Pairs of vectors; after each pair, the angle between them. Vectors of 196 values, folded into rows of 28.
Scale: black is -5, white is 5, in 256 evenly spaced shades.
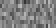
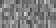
partly aligned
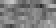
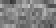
nearly opposite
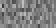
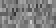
partly aligned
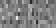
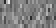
orthogonal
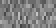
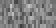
partly aligned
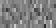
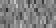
partly aligned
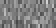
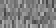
nearly opposite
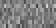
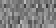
nearly opposite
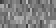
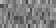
nearly opposite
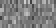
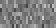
orthogonal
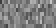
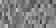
nearly opposite
